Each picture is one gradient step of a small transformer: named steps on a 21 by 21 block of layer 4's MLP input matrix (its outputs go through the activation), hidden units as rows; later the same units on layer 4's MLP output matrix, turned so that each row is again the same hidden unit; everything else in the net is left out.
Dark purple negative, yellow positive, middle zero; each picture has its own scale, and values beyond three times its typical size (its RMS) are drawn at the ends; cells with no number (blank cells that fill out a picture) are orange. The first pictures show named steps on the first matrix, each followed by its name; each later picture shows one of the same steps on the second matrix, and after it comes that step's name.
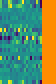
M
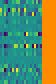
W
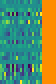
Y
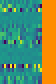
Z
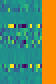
Z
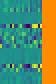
Z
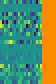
Y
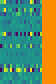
W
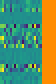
Z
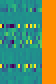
Z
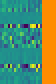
Z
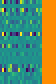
W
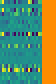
W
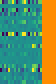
W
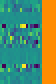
Z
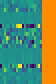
Z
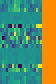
Z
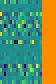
Y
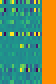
W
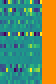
W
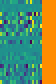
Y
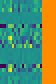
Z
